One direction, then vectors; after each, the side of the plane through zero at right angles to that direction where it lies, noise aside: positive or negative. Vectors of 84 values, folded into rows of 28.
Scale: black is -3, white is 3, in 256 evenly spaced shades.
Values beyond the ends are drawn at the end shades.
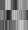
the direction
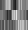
positive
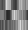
positive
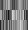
positive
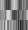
negative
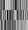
positive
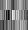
positive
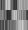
positive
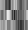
negative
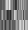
positive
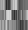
negative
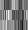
negative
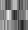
negative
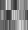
positive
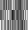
negative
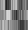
negative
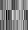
positive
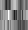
negative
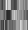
positive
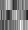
positive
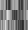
negative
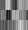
positive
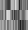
negative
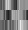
positive
